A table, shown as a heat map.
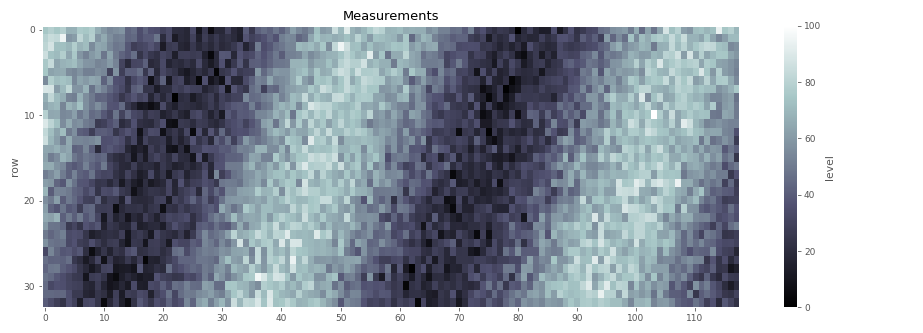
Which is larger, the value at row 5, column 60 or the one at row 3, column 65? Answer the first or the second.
the first
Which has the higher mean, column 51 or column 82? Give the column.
51
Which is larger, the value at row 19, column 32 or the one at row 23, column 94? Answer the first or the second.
the second
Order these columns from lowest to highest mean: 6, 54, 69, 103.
69, 6, 54, 103
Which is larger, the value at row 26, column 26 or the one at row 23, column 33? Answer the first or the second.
the second
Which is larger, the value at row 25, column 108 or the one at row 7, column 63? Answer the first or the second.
the second
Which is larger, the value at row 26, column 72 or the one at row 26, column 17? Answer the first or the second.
the second
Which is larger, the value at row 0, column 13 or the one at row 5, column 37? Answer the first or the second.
the first
